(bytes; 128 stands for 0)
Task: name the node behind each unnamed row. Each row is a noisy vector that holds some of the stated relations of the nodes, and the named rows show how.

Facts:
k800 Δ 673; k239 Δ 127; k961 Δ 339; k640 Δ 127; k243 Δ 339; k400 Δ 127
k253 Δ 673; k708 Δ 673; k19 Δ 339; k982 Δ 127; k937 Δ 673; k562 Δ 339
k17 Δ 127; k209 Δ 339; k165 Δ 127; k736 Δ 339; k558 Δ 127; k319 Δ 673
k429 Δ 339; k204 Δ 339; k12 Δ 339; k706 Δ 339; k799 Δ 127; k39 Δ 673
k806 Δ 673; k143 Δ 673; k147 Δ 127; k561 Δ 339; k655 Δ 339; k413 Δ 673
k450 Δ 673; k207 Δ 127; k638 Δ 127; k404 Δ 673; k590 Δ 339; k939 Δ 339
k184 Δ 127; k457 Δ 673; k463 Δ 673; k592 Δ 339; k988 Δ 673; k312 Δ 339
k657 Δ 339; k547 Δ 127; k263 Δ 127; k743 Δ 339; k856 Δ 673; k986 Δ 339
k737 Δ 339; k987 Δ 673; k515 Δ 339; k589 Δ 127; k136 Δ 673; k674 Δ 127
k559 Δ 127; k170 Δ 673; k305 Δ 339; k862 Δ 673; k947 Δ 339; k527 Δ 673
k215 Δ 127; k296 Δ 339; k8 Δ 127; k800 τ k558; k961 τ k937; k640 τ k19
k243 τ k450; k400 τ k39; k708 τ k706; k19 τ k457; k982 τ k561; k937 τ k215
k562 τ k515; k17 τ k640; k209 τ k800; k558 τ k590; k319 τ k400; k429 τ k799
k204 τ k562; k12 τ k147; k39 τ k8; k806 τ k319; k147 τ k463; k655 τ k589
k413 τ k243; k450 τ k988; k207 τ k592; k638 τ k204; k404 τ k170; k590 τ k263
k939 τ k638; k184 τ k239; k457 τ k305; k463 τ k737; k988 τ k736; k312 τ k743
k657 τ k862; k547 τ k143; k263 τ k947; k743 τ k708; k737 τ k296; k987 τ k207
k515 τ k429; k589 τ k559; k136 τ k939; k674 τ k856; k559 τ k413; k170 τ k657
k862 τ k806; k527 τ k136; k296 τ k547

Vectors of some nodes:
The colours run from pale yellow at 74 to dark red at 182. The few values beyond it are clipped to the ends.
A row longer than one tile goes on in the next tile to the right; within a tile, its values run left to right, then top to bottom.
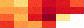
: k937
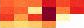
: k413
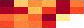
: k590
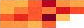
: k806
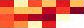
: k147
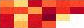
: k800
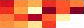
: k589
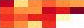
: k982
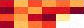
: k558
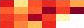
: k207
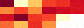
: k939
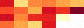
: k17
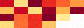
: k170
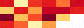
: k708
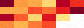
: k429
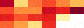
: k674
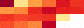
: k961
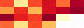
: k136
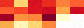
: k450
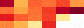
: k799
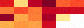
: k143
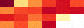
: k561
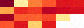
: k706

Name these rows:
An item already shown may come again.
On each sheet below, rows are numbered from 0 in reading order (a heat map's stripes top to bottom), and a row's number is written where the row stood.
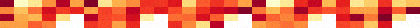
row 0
k562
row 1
k312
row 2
k215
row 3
k204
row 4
k400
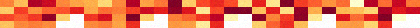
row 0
k862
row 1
k319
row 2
k263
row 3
k170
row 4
k463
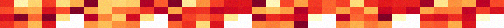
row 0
k400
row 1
k515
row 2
k706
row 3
k737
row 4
k527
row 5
k12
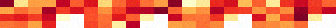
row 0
k12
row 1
k215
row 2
k204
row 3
k987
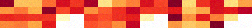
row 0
k655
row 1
k961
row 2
k547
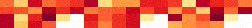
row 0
k800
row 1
k209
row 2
k404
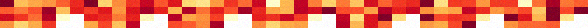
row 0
k243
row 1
k947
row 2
k19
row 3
k638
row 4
k800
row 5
k296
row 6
k39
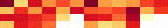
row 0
k657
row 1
k243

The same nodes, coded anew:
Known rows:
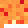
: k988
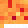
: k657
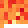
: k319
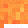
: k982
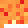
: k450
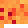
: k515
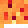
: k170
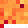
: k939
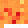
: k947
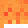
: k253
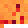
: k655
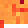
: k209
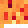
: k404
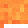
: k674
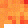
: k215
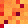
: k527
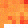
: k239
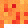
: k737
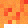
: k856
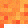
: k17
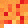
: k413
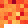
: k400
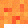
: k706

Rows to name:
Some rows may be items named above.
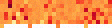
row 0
k404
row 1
k243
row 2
k558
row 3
k799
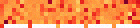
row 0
k638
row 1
k209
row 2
k147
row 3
k562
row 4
k8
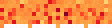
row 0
k562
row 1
k413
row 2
k429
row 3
k947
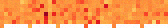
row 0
k590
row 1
k463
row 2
k457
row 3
k204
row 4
k640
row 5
k987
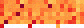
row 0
k136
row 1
k939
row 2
k12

